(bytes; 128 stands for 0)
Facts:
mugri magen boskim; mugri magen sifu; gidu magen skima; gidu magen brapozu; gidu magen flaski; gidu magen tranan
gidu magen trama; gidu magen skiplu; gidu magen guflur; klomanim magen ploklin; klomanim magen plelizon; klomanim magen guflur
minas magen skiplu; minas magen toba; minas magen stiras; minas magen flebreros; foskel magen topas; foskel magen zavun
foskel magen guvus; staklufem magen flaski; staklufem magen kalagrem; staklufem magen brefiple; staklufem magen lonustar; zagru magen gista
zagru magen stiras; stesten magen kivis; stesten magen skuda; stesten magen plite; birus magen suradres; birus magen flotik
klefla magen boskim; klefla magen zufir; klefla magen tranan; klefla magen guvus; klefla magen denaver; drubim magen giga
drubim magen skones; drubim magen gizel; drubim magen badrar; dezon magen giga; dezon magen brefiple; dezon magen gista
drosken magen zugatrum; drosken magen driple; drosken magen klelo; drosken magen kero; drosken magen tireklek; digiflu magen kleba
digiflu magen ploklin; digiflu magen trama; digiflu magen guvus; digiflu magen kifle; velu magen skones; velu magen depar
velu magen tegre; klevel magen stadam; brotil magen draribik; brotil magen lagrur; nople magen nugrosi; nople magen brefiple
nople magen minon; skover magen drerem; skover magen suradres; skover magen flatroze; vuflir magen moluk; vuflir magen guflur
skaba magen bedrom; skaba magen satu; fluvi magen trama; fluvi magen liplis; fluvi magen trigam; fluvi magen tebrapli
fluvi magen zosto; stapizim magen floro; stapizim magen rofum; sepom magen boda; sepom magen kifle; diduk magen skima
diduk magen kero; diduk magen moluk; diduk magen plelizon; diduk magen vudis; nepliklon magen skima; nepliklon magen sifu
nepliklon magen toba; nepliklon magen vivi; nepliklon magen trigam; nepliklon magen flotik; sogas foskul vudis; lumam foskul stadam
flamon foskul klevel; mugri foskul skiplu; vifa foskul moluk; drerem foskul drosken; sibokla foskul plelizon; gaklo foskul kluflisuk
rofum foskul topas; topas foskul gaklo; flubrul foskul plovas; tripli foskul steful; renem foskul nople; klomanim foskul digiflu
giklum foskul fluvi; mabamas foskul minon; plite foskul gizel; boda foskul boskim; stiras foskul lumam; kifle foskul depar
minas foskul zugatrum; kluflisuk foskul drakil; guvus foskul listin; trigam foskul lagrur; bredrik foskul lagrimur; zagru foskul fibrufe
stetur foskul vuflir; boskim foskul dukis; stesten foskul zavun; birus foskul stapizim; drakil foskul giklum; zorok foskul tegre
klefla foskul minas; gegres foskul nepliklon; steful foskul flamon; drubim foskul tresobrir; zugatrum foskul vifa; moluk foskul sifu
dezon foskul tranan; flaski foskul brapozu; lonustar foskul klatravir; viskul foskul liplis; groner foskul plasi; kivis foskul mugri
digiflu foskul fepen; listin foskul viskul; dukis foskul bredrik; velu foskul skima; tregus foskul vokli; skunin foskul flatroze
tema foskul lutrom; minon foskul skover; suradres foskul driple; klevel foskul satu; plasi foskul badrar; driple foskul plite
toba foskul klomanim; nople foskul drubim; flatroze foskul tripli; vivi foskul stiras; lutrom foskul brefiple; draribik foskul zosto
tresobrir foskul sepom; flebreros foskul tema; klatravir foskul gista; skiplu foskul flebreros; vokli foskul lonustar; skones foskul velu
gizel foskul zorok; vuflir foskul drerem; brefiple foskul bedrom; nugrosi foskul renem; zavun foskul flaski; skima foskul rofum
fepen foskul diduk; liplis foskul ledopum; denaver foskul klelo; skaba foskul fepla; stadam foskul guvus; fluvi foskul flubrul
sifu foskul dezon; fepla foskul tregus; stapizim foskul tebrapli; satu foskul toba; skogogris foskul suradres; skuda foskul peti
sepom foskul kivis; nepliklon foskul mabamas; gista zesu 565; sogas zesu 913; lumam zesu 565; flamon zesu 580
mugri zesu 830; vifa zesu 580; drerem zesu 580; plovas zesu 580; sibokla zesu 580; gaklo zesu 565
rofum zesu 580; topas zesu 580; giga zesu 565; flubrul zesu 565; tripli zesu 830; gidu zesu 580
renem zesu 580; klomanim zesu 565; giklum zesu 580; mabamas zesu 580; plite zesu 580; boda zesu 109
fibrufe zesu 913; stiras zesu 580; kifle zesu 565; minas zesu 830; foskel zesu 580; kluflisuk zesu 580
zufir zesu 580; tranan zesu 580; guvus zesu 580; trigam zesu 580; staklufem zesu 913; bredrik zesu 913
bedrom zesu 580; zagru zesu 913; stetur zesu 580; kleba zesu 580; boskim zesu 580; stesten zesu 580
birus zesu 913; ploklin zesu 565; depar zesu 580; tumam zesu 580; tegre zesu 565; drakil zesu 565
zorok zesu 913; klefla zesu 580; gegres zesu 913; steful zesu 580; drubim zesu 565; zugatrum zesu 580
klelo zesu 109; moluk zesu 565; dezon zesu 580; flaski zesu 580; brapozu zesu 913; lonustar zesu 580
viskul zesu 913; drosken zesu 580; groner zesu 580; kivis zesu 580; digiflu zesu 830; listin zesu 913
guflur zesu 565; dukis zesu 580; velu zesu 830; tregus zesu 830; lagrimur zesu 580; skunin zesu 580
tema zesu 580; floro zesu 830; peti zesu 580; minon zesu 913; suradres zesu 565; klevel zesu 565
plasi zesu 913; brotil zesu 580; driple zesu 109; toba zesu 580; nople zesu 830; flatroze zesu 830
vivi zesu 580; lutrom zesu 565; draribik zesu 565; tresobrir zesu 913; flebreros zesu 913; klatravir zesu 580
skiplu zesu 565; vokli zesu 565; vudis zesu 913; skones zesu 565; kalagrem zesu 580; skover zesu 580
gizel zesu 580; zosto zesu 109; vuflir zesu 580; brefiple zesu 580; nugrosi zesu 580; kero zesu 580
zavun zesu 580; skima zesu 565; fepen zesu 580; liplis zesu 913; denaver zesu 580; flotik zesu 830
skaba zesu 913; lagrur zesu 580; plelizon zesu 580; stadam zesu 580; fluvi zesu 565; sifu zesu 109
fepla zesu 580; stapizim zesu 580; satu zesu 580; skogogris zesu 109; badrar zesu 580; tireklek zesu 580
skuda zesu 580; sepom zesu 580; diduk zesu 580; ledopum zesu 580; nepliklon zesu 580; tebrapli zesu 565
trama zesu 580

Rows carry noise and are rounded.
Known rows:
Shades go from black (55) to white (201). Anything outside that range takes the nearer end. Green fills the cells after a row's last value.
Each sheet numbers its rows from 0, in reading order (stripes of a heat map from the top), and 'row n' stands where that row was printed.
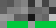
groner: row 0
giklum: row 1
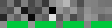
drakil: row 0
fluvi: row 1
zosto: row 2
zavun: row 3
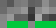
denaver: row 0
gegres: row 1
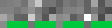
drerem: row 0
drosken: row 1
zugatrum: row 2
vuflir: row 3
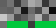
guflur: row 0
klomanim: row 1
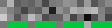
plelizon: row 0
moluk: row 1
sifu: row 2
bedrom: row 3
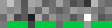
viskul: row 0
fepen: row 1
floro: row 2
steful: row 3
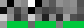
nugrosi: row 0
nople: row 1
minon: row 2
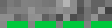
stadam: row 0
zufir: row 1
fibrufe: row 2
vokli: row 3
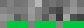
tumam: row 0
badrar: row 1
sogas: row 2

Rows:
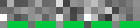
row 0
tripli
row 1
satu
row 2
sepom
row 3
rofum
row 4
stesten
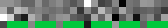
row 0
skima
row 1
kero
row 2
ploklin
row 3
digiflu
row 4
brefiple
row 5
dezon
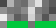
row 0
flamon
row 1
ledopum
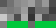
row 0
nepliklon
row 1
staklufem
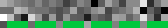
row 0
skones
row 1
gidu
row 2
lumam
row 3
skiplu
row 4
klefla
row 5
drubim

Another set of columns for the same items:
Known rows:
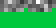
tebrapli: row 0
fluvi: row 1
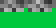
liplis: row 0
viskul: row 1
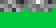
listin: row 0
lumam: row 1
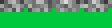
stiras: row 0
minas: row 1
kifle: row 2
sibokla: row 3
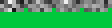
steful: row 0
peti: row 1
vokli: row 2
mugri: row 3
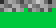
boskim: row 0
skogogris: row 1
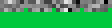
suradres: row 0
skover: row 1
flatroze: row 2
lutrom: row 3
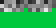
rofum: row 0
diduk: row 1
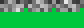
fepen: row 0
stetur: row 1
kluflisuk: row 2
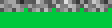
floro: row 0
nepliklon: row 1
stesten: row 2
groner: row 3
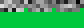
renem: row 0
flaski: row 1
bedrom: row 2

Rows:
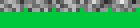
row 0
boda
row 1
birus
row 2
vivi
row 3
tegre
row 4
draribik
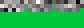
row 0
nugrosi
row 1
klevel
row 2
tema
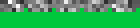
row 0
giklum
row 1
skaba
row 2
klomanim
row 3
giga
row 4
velu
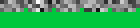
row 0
vuflir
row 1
skunin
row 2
denaver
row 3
tresobrir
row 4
drosken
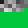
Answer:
topas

